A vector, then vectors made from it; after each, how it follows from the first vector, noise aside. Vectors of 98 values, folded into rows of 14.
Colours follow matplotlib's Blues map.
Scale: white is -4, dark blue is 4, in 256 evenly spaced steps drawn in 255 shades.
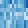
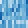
wrapped around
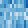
copied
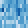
wrapped around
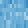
shrunk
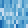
reversed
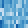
reversed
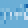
partly zeroed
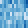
copied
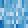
reversed
